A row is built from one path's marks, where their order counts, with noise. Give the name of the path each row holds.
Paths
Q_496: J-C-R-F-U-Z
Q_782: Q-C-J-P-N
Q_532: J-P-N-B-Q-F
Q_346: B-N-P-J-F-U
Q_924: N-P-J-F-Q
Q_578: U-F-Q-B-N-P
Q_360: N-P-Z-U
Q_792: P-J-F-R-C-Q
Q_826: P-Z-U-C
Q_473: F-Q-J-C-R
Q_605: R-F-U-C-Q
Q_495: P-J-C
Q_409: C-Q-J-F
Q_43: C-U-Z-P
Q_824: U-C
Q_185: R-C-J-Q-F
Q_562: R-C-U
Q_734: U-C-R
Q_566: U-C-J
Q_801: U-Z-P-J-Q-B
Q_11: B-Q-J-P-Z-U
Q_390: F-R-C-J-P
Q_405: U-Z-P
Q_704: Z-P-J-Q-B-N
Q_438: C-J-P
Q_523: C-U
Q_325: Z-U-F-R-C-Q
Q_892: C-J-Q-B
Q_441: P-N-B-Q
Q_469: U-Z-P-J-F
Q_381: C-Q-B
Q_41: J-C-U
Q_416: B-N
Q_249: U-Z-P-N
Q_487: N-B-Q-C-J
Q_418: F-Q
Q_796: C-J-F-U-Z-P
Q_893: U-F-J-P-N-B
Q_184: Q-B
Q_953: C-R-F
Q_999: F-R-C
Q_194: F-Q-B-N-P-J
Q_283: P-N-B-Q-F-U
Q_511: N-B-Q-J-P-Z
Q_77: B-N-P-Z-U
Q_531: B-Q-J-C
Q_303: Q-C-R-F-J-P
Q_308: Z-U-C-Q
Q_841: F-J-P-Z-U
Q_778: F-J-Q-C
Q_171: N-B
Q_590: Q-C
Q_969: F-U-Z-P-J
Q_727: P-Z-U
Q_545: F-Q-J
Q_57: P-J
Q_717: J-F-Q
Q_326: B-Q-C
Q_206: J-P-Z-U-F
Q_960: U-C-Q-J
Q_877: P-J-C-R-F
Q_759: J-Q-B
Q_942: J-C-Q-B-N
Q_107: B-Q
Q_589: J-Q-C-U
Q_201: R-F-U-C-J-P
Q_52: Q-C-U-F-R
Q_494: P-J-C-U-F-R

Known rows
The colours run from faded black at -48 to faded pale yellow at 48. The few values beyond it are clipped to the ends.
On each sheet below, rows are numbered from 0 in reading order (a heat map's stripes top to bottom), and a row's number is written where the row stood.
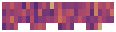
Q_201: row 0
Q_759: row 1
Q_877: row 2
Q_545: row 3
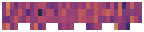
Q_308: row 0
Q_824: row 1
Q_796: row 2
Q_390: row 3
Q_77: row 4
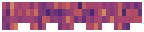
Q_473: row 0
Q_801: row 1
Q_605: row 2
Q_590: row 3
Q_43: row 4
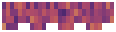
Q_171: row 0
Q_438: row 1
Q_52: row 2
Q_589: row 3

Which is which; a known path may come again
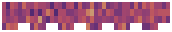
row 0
Q_589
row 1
Q_562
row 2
Q_41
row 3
Q_360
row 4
Q_892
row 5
Q_390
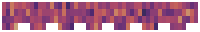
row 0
Q_545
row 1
Q_942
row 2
Q_77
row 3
Q_303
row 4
Q_841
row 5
Q_326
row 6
Q_953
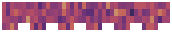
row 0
Q_782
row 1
Q_441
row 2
Q_325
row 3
Q_531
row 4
Q_206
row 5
Q_185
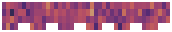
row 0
Q_734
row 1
Q_487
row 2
Q_796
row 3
Q_249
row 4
Q_194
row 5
Q_52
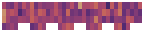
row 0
Q_57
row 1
Q_792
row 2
Q_759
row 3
Q_605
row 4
Q_405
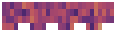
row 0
Q_11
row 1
Q_494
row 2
Q_893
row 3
Q_418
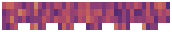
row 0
Q_999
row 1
Q_308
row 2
Q_496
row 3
Q_877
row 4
Q_107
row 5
Q_171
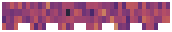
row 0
Q_578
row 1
Q_283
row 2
Q_824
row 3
Q_590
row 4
Q_416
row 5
Q_438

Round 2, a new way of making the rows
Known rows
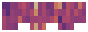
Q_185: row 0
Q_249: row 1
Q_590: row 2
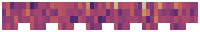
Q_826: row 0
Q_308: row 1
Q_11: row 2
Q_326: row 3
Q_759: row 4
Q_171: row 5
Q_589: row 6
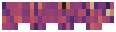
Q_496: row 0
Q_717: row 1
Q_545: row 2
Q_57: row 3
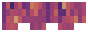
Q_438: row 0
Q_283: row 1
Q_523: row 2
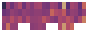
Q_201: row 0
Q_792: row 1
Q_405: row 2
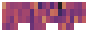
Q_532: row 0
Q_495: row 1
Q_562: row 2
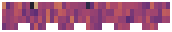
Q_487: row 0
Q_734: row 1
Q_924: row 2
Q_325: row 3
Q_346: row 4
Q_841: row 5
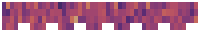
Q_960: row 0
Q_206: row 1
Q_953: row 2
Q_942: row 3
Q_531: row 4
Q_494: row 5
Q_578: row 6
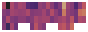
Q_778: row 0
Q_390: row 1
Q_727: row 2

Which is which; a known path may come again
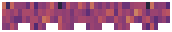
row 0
Q_194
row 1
Q_409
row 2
Q_325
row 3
Q_494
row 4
Q_877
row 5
Q_545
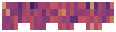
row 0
Q_441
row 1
Q_308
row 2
Q_77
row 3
Q_405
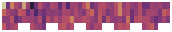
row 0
Q_184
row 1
Q_605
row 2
Q_43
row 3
Q_511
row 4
Q_360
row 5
Q_969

